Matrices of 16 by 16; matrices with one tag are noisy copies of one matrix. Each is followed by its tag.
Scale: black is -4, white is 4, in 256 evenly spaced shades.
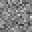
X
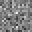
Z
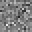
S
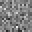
Z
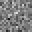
Z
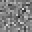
S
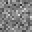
X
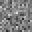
Z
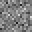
X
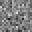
Z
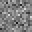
X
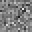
S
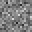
X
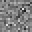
S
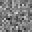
Z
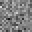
Z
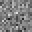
Z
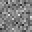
X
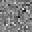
S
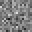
Z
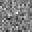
Z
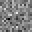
Z
